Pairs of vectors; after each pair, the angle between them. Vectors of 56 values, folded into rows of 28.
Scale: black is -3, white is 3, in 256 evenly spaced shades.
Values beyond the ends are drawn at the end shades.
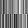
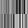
partly opposed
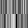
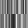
nearly opposite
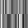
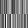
orthogonal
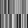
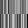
nearly parallel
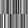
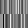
nearly opposite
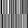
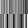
orthogonal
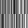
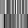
partly opposed
